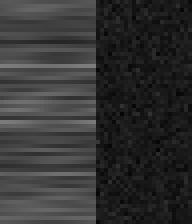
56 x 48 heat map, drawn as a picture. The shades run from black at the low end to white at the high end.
The table splits into one row of 2 panels. Panel 1,1: low, streaked across. Panel 1,2: very low, fine-grained, faint in contrast.
